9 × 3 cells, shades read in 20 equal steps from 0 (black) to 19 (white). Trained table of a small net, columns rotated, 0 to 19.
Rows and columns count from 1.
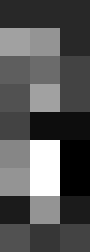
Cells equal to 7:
1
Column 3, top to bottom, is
3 3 5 5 1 0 0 2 5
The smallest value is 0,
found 2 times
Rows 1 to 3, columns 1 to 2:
3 3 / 12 11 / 7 8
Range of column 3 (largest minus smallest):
5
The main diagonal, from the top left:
3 11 5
